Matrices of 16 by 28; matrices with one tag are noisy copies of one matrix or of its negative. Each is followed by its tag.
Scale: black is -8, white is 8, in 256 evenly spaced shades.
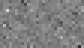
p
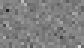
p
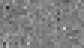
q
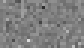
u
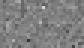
u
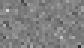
p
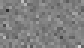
p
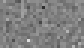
u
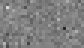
q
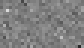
p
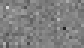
q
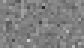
u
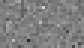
u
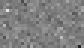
p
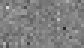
q
